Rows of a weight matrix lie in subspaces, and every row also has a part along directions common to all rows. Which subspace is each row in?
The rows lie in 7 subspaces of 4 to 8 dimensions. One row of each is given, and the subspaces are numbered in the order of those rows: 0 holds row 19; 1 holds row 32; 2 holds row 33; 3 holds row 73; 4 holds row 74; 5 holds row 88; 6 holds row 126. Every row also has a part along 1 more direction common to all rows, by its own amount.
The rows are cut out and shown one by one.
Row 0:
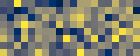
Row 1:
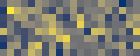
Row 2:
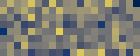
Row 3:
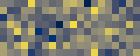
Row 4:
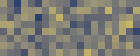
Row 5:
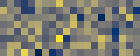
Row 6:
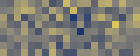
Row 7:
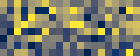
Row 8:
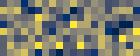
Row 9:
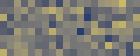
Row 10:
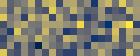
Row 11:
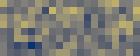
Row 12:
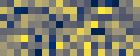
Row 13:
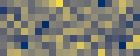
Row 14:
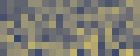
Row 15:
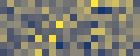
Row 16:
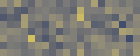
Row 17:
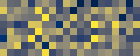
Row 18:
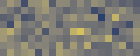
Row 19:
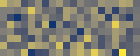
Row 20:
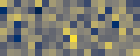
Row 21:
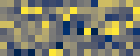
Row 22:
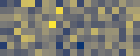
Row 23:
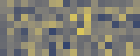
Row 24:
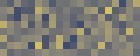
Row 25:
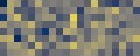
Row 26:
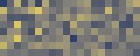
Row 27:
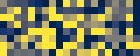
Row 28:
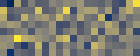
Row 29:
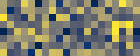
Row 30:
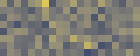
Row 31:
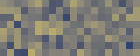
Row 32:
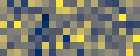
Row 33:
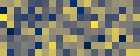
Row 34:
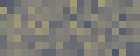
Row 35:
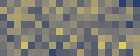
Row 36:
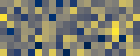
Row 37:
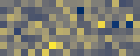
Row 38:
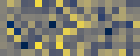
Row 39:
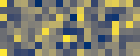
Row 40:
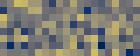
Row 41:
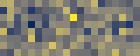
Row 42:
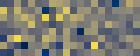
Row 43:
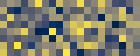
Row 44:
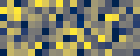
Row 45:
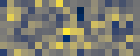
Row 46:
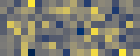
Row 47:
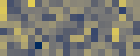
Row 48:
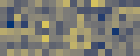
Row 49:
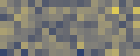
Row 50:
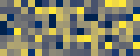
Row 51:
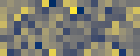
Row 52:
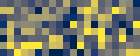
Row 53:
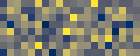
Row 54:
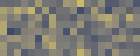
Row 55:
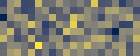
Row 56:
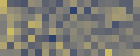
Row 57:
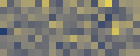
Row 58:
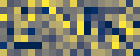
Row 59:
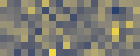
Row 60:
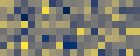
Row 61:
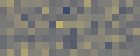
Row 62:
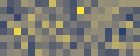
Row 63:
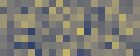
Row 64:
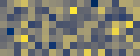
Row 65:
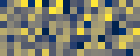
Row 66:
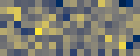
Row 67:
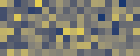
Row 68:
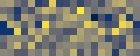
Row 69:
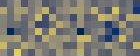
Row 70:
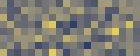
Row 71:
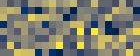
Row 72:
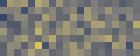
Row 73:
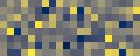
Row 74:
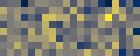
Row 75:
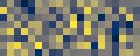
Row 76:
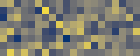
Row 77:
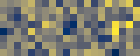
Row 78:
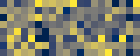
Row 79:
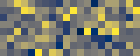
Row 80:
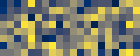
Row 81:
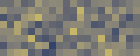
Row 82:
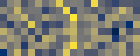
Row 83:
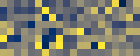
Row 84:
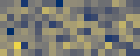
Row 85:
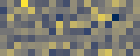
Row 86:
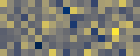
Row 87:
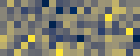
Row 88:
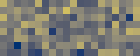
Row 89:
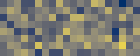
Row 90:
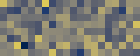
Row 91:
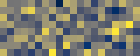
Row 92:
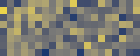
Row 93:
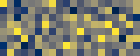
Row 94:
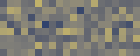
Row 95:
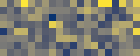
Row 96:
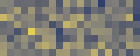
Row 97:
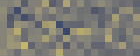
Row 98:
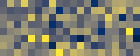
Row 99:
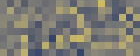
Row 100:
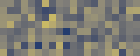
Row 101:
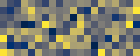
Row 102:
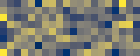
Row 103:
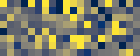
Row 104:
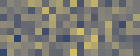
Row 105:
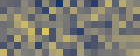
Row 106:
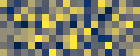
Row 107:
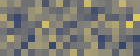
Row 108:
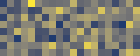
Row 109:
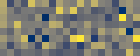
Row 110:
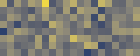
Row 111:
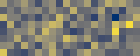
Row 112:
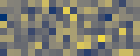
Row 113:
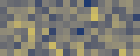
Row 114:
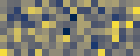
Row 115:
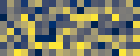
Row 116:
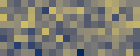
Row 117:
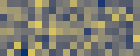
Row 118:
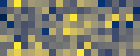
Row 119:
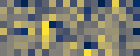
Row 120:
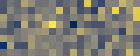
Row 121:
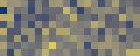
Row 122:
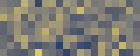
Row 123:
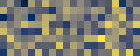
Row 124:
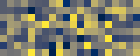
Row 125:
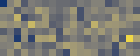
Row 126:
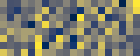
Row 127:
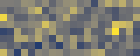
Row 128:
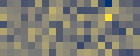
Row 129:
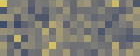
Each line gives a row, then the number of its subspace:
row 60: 6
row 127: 5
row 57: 4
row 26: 6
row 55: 2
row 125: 2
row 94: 3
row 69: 3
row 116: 5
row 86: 6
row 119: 4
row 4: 5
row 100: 3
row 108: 0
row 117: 1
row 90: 3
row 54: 3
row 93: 3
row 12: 1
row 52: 5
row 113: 0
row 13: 1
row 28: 6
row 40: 5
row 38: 0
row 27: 4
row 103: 4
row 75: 5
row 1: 1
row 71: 5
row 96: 4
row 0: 2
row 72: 1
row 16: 2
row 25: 2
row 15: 1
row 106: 6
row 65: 4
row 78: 2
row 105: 0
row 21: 5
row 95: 4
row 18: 6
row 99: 1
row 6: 3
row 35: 0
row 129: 2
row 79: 5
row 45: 2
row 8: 5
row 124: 3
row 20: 6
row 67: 6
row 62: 3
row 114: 6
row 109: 1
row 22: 0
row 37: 2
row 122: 0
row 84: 3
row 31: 1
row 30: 4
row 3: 0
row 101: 6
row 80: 0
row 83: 6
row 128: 4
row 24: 6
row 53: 3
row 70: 6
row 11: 5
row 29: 1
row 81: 2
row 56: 1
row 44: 2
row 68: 3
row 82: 6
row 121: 2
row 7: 5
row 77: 0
